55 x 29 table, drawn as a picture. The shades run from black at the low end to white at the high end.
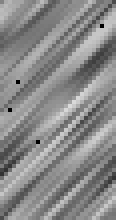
No overall slope runs across the table. There are four isolated cells, each far lower than the cells round it. The top left is the smoothest part. Streaks slant up to the right.
